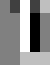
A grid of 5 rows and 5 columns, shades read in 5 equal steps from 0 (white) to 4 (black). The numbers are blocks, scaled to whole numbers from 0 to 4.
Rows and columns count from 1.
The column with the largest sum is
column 4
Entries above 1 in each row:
3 4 4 4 2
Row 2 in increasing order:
0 2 2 2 4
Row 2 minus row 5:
0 0 -1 3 1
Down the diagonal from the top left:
2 2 0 4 1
